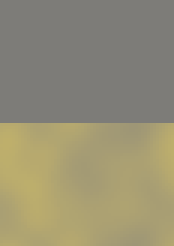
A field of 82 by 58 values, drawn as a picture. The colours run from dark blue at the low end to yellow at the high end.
The table splits into 2 rows of 1 panel. Panel 1,1: middling, flat. Panel 2,1: high, smooth, faint in contrast.
